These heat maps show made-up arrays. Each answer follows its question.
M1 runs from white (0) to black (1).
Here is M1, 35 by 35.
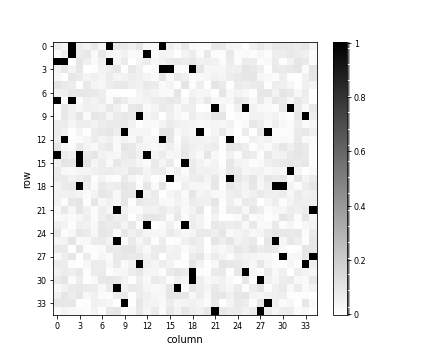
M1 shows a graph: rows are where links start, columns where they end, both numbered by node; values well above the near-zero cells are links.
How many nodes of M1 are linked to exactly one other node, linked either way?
2
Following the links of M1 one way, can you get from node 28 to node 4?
no
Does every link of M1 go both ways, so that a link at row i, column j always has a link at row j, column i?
yes
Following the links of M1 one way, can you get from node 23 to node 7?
yes
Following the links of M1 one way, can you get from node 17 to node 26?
no
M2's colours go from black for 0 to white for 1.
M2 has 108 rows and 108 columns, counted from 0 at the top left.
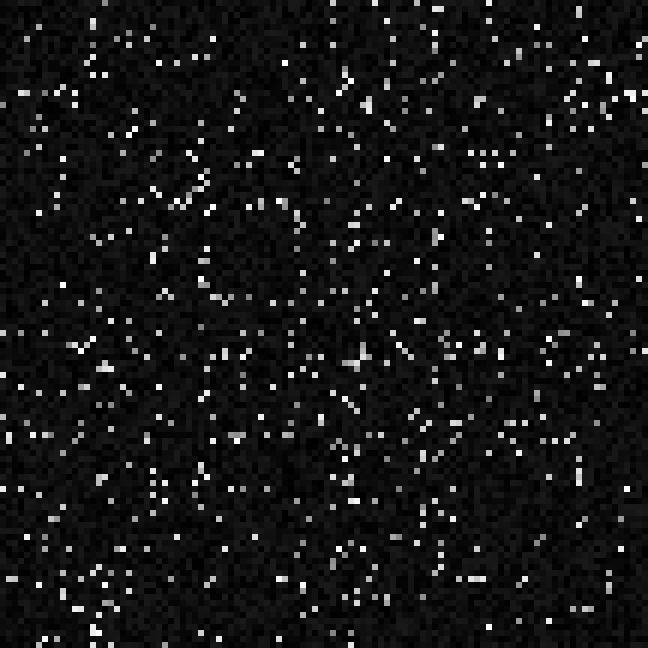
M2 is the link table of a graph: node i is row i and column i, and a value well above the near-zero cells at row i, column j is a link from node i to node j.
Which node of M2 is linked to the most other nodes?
node 72
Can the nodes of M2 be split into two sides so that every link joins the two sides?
yes
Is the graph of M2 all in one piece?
no
